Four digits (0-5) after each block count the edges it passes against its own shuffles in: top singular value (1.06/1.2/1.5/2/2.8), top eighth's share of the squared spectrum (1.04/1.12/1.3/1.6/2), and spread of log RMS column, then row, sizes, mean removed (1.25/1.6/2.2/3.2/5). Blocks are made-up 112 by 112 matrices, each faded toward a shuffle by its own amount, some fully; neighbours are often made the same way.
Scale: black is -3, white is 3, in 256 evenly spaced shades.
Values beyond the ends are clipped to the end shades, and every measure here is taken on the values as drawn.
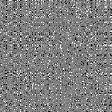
5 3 3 3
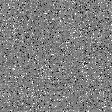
3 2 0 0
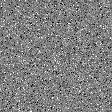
0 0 0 0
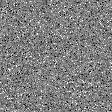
0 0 0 0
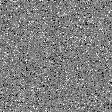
0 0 0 0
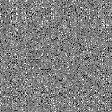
4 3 2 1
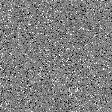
2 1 0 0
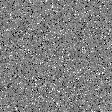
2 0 0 0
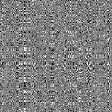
5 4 4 3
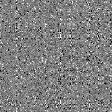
4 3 3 1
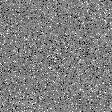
2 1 0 1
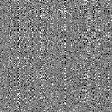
5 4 3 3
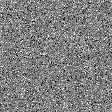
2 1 0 0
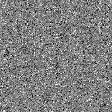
3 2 1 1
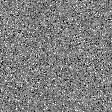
0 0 0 0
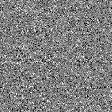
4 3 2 1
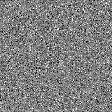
3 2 1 1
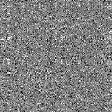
4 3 2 2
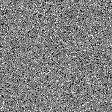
2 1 0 0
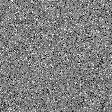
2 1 0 0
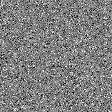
2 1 0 0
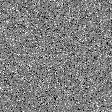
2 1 0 0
